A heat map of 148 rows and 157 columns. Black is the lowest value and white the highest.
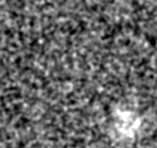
No lone cell stands out from its neighbours. A single bump stands in the bottom right. The ninth with the highest average is the bottom right. The texture is blotchy. No row or column stands out.
